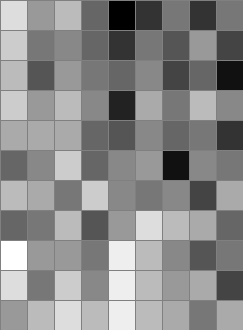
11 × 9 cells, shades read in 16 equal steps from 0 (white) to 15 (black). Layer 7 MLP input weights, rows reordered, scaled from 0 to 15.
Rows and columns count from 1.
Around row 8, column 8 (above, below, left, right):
11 10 4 9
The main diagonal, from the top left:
2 8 6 7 10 6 7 5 8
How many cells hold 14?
2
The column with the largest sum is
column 9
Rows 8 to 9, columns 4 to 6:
10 6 2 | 8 1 4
